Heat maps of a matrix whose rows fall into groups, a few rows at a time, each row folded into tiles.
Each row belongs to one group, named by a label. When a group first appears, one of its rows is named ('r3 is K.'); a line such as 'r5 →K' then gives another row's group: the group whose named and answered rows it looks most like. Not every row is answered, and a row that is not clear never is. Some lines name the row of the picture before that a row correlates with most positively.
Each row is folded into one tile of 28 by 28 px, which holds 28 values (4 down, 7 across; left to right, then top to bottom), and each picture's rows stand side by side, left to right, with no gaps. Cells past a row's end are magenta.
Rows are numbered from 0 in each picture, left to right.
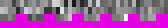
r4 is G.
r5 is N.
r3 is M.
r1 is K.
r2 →G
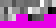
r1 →K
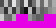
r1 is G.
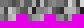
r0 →N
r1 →M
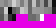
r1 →G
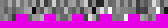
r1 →M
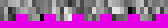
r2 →N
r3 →K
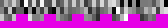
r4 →G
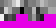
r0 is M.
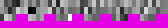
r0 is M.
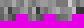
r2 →K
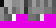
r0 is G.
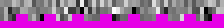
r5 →K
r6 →G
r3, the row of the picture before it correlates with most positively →0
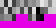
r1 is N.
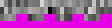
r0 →G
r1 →K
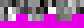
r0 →N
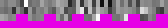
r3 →G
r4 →G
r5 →K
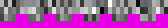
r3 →K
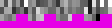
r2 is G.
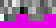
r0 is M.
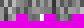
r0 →M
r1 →G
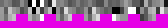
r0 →N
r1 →M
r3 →N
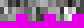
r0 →G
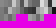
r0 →K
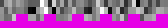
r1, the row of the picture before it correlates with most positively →1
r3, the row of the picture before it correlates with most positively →1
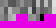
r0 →N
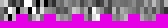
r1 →G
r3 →N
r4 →N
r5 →M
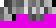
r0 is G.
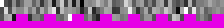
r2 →G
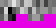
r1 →G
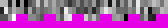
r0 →G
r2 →N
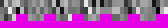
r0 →M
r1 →M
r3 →G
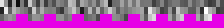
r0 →G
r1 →G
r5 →N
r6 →N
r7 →N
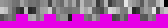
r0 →K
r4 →K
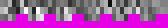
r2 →N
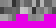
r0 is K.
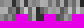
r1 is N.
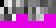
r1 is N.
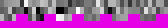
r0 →M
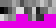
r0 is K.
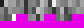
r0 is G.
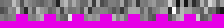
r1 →N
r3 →M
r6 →G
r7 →M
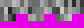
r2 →G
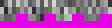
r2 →N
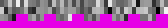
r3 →K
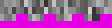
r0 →M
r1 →M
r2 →N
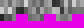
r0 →K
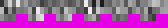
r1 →N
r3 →G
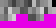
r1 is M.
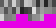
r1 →G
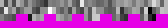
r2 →M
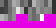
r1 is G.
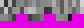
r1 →K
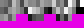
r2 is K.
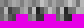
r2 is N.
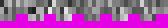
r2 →N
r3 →K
